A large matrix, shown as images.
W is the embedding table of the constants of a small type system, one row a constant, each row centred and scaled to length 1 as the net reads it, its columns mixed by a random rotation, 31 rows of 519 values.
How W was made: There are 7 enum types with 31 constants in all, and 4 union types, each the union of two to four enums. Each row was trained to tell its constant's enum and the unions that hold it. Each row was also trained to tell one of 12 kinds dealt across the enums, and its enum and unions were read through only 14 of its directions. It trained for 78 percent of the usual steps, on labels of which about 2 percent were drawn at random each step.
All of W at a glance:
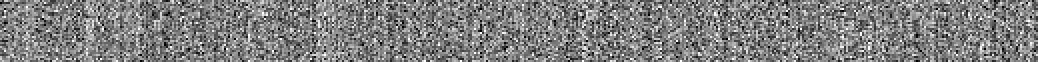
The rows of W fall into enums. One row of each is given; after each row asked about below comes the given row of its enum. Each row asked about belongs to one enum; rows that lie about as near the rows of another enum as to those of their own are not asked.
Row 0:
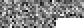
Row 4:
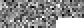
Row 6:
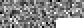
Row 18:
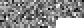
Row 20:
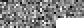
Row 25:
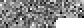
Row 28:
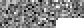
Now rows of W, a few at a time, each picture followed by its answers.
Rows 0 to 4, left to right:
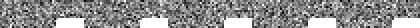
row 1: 6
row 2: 18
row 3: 28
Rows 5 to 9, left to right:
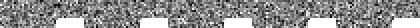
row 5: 25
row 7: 6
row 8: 25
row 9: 25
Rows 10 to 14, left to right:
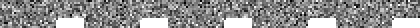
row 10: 18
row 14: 4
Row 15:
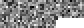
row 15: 4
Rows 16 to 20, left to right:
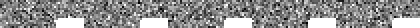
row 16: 6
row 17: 18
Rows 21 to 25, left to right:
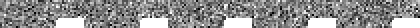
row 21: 28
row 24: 28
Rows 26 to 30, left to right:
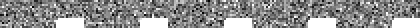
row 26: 0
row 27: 6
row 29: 25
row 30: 18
